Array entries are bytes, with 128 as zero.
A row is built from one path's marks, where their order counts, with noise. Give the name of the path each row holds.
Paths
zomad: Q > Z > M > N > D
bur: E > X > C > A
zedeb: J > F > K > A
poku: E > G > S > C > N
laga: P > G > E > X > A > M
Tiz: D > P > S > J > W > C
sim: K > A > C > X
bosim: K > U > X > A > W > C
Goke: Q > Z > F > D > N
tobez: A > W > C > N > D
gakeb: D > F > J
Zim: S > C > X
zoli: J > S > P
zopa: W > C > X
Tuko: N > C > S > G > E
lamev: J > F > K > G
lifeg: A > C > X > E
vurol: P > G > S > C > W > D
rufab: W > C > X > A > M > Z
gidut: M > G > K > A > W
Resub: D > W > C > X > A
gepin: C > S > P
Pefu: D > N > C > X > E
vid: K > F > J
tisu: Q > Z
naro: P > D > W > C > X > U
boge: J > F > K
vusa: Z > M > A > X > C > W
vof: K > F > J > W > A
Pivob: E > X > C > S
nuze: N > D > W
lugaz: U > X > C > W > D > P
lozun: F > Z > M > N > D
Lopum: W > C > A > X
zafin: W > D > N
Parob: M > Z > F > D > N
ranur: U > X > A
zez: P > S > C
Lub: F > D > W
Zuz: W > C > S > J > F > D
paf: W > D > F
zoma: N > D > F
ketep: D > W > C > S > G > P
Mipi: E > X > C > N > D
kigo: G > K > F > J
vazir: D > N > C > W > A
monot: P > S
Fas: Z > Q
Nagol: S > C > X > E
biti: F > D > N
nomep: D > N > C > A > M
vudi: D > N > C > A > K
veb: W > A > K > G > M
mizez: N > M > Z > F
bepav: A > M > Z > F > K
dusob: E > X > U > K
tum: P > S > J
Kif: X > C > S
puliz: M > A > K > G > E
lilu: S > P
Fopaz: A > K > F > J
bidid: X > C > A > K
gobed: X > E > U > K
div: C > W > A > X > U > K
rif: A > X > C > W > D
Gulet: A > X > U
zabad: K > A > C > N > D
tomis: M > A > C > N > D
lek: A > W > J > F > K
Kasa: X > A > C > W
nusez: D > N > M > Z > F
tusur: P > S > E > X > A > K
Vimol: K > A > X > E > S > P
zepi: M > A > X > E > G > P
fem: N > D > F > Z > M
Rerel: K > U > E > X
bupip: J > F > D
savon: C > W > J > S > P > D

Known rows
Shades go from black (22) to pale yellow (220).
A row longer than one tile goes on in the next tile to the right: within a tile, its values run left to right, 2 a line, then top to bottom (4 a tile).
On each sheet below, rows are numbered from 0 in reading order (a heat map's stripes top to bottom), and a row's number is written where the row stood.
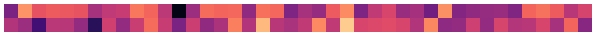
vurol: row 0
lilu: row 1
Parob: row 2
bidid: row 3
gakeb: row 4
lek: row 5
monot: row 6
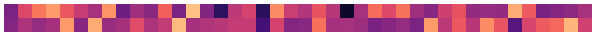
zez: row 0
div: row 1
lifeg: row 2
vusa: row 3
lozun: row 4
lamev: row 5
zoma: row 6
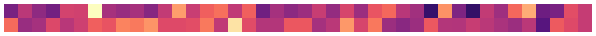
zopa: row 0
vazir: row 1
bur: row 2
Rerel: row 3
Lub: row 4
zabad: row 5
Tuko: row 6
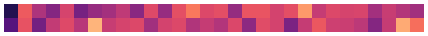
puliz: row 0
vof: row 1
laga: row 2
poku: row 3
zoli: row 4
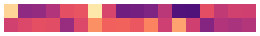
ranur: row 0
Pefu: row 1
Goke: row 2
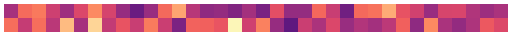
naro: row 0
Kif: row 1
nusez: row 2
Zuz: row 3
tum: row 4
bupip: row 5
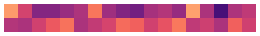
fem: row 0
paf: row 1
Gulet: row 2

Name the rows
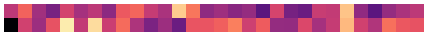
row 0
mizez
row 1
biti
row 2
nuze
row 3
Lopum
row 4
ketep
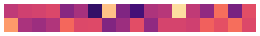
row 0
boge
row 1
tobez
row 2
gobed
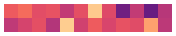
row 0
Mipi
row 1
vudi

